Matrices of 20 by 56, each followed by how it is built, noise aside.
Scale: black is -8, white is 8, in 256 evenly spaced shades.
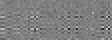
low rank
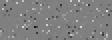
sparse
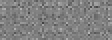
low rank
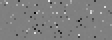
sparse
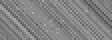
Toeplitz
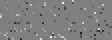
sparse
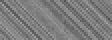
Toeplitz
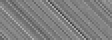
Toeplitz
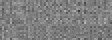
low rank
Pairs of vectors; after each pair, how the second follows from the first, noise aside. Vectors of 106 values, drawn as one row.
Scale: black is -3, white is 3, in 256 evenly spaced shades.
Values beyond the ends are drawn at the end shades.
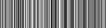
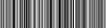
sign-scrambled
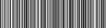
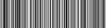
wrapped around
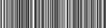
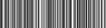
reversed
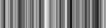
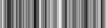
reversed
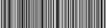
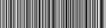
wrapped around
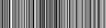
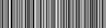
sign-scrambled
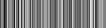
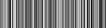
reversed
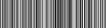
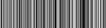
sign-scrambled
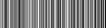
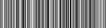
wrapped around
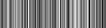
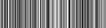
wrapped around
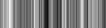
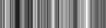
wrapped around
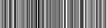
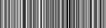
reversed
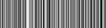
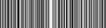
wrapped around
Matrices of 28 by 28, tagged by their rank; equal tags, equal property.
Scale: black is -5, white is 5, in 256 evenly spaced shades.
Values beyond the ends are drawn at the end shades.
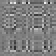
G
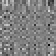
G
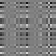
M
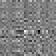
G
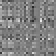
G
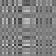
M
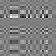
M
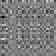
G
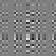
M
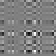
M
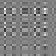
M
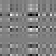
M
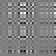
M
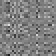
G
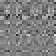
G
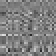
G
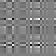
M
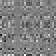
G
